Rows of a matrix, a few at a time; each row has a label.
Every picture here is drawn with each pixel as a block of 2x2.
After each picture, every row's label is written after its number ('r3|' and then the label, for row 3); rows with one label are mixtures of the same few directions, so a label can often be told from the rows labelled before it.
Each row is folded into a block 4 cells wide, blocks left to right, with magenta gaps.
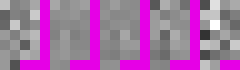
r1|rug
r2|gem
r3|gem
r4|gem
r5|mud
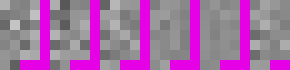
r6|rug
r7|mud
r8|mud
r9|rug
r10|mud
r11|mud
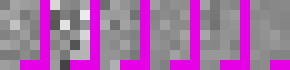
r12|mud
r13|rug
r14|rug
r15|rug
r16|mud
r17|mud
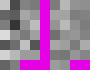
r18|mud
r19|mud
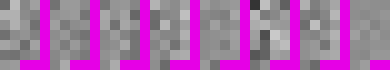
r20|mud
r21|rug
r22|rug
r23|rug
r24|rug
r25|gem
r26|rug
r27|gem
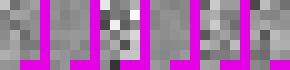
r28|gem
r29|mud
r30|rug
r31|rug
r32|mud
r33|gem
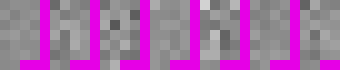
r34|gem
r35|gem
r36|rug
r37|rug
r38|gem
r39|mud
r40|gem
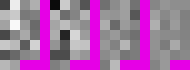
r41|mud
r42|gem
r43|rug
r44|rug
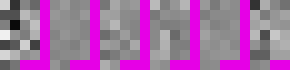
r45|mud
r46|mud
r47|mud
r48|gem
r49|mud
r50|gem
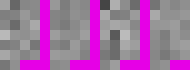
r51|mud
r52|mud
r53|gem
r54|gem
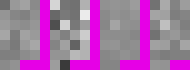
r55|gem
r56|rug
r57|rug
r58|mud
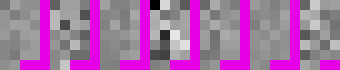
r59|gem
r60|rug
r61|rug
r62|gem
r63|gem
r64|rug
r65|mud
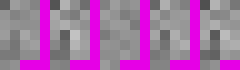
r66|gem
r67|gem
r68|mud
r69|gem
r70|gem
